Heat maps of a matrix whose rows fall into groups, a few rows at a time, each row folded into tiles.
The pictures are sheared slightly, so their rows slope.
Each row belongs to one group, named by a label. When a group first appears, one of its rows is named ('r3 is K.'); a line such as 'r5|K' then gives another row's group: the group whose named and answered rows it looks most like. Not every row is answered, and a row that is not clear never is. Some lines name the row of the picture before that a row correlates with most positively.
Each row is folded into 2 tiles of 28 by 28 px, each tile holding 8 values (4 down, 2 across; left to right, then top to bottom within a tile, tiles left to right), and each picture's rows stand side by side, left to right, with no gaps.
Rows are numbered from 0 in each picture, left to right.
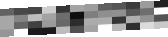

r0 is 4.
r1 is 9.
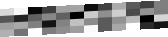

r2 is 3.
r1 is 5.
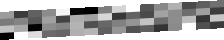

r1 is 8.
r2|5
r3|3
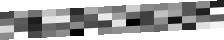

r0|4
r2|4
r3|9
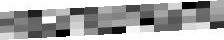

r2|8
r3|8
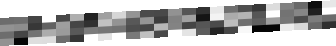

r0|9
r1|9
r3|4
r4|4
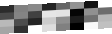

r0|9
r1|9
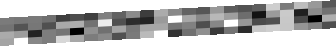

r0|3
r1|4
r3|8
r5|3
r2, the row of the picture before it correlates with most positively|1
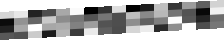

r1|5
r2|8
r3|4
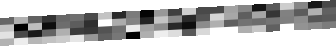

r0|3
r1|4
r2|9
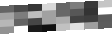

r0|4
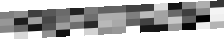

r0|3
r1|8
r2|4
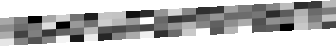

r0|4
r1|5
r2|8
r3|5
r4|3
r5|8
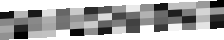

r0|9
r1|5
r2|5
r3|5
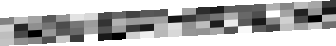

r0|3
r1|5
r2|8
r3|5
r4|4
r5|3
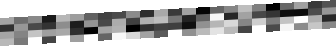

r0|5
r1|3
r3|9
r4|5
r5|5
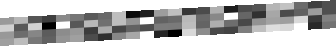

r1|3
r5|3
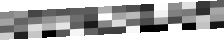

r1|4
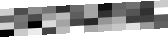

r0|8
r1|3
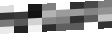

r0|5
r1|8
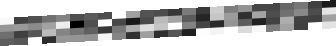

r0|8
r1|9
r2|5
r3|9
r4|3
